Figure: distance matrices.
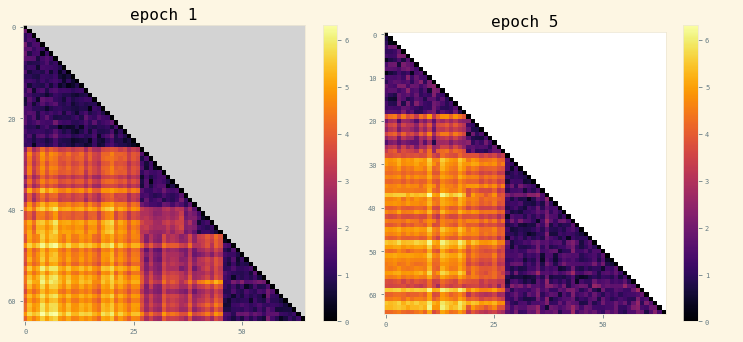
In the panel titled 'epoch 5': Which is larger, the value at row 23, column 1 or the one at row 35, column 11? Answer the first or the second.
the second
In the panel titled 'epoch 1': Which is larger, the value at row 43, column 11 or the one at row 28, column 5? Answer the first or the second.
the first
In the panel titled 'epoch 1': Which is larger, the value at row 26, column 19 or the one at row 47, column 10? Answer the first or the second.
the second
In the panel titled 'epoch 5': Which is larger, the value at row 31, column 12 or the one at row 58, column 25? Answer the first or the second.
the first
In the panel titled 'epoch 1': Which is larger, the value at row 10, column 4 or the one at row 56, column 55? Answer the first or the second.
the second
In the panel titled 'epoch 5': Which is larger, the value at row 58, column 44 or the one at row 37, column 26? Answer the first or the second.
the second
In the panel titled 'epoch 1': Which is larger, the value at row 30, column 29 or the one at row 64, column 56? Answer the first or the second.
the second
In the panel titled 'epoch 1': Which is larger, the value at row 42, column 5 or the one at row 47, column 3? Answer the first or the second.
the second
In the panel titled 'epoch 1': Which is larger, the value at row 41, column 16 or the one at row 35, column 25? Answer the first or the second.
the first
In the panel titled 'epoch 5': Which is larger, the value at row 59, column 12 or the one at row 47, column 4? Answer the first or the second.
the first
